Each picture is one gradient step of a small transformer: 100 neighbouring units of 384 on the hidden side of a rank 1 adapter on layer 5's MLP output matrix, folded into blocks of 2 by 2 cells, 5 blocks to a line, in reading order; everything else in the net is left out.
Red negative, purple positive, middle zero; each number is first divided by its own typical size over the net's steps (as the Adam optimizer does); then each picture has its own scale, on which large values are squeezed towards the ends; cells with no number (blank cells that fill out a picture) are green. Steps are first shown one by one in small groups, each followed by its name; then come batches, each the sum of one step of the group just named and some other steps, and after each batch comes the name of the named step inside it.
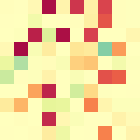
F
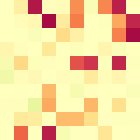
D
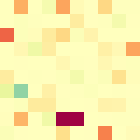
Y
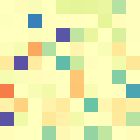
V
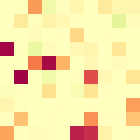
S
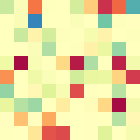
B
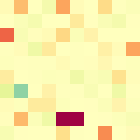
Y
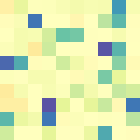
V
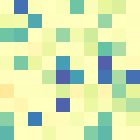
V
